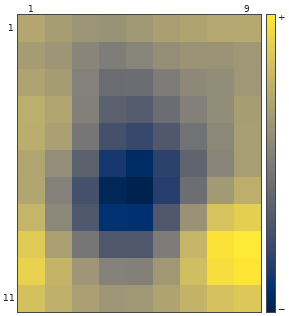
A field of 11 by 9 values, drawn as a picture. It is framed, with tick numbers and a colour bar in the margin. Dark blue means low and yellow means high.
Average level on the scale: 60%. Stripes: none. Calmest part: top right. Ninth with the lowest average: centre. Odd rows or columns: none. Ninth with the highest average: bottom right.
